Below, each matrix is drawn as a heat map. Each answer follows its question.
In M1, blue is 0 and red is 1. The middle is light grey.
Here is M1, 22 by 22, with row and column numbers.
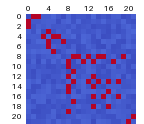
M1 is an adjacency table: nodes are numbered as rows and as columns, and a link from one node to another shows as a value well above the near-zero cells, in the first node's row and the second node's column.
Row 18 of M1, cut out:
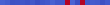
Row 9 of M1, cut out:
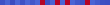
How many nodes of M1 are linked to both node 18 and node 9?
1
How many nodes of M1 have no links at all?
0
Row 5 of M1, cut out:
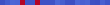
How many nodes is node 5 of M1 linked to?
2
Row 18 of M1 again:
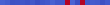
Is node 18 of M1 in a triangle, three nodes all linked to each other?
yes
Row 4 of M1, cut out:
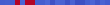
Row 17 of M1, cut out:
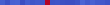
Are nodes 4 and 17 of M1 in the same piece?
no
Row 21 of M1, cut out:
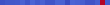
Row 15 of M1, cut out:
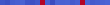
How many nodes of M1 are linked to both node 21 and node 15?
0
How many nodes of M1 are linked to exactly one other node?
11
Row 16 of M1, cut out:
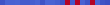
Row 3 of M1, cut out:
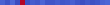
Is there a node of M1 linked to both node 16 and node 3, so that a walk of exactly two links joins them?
no
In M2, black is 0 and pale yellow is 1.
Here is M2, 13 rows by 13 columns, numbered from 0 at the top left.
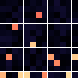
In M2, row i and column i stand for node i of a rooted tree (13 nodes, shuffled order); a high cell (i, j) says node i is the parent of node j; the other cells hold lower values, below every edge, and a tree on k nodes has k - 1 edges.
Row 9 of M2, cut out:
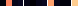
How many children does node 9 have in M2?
3
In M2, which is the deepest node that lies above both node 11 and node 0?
12
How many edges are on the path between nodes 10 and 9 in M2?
1
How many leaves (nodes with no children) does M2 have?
7
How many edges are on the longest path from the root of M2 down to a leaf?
5
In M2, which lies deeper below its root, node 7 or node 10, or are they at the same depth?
node 7
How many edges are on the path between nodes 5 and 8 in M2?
4
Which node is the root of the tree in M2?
10
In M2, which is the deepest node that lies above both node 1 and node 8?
9
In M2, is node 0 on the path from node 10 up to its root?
no
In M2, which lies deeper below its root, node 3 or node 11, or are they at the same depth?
the same depth
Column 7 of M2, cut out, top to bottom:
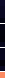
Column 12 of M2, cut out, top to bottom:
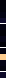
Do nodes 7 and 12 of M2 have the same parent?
no
